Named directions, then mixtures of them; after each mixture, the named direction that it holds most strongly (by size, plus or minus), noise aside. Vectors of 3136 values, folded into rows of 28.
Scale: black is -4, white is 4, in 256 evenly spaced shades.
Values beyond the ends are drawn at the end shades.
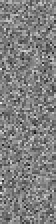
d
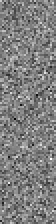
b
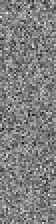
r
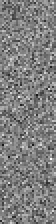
b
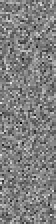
d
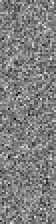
b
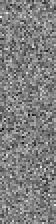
r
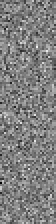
d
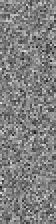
d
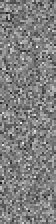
d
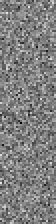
r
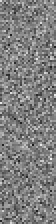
b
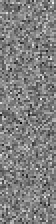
r
